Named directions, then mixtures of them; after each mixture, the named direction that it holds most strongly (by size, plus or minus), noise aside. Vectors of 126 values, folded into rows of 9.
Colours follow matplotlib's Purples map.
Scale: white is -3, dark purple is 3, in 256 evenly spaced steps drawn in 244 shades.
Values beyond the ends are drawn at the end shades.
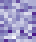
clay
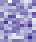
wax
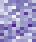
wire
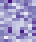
clay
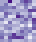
wax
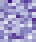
wax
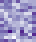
clay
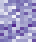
wire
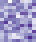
wax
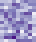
clay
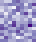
wire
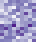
wire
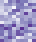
wire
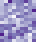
wire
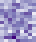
clay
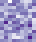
wax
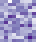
wax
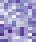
wire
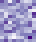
wax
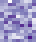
wax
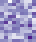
wax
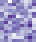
wax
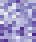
wire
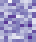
wax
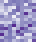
wire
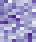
wire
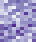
wire
